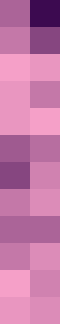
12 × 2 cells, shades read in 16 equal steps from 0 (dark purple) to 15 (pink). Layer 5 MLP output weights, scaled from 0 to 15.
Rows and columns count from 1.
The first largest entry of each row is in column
1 1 1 1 2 2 2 2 1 2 1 1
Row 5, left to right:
14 15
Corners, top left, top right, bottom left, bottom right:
9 0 14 13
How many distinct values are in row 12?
2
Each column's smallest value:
6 0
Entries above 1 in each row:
1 2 2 2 2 2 2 2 2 2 2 2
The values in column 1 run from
6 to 15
